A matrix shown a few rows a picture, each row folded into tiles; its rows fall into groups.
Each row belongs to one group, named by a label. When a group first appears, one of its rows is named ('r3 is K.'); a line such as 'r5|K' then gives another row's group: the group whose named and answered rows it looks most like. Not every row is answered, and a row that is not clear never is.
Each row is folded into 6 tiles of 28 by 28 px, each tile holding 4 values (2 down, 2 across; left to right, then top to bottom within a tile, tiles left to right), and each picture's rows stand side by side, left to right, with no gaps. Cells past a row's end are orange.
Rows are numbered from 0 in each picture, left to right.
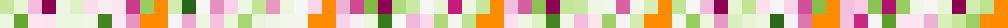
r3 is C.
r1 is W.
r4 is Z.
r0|Z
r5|C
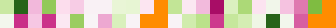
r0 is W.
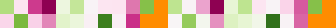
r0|Z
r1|Z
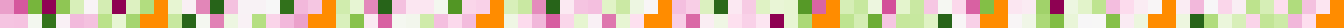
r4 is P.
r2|W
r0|C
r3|W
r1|W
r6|C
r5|Z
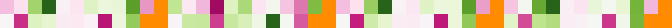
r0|P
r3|P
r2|P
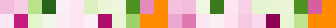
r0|P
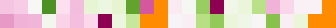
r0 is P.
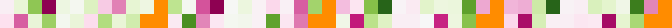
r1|Z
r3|P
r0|C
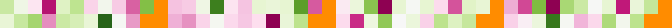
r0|Z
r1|P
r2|C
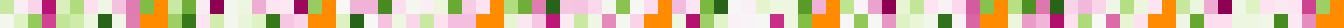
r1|Z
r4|P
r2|W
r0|Z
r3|W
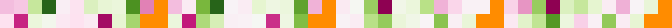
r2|C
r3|C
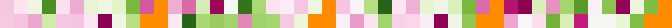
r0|P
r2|P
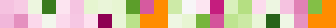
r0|P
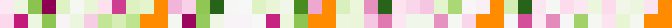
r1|P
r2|W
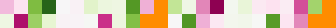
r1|Z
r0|P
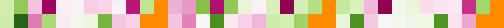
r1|C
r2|Z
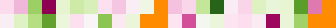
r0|C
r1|P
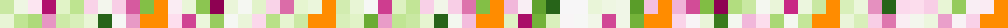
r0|Z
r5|W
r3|P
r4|C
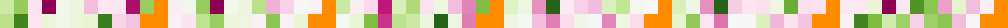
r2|Z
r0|Z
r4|W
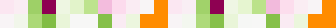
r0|C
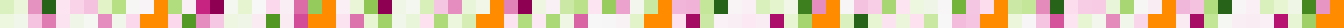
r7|P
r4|P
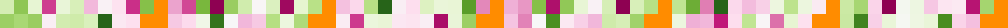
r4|W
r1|C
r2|P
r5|Z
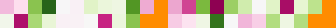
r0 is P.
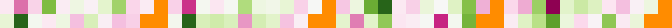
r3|C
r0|W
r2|P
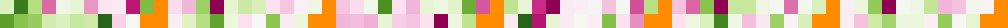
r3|Z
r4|C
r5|C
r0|Z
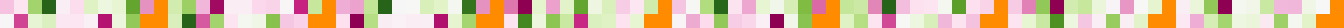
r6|C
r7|C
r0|P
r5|W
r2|P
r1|Z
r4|P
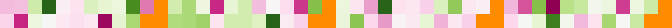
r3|C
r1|Z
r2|W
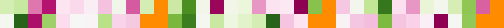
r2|P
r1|Z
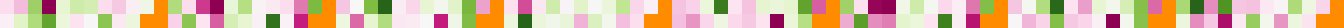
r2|P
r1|Z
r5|Z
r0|C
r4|P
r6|P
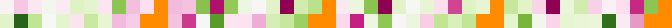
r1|C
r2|C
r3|Z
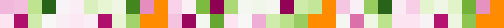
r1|C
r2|P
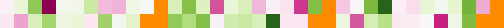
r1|Z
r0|C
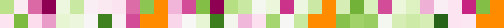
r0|Z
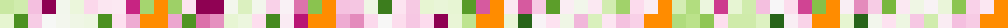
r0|Z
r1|Z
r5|W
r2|P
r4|Z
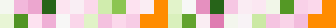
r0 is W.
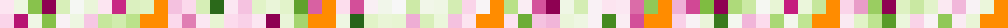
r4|C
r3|Z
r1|P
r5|C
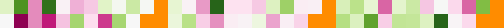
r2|Z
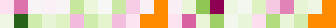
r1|C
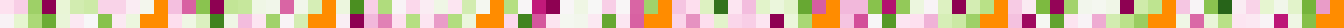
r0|C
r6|C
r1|C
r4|P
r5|C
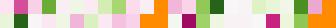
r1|P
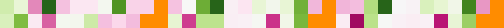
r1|P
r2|P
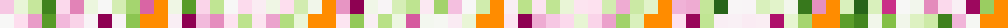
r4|P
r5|Z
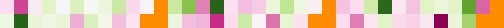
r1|W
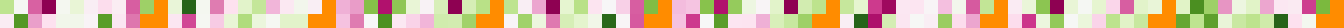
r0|Z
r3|Z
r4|C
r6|C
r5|Z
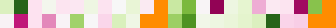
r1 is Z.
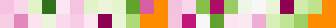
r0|P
